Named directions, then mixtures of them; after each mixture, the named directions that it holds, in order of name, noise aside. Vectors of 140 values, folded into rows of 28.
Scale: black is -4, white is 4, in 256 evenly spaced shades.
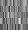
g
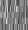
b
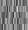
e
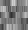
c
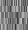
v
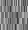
v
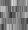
c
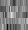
c, g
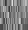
c, g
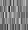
b, g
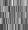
c, g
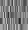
g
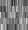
c, v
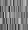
g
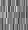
b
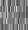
b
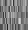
g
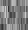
b, c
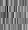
b, e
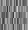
e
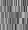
v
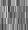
b, c
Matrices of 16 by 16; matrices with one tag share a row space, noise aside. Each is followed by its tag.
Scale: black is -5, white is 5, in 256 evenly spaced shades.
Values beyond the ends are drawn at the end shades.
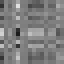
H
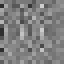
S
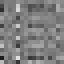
H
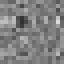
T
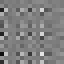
S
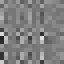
S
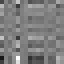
H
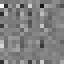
S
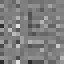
H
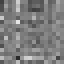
H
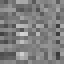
T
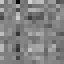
H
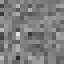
H
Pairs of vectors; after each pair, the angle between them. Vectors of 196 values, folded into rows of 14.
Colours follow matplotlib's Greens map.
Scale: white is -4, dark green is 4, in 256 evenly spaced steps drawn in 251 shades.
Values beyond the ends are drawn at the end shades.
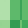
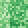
partly aligned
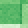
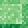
nearly opposite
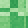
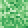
partly aligned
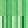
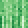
nearly opposite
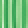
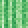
nearly parallel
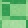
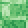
nearly opposite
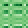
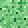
orthogonal
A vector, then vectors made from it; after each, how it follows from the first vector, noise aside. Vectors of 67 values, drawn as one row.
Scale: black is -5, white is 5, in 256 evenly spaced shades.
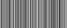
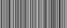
copied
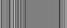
partly zeroed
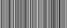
copied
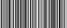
scaled up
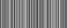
negated
